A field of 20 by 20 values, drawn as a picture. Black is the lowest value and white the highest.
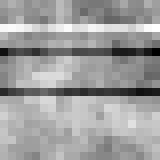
Rows 4, 7 and 12 differ from the rows beside them. Most values sit high, with a long tail of low ones. The grain runs across in streaks.
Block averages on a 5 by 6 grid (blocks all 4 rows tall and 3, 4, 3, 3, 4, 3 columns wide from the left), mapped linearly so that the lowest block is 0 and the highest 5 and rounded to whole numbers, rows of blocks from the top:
4 3 4 3 3 4 | 2 2 3 2 1 1 | 2 4 3 2 1 0 | 4 5 5 5 5 4 | 4 3 4 3 3 4
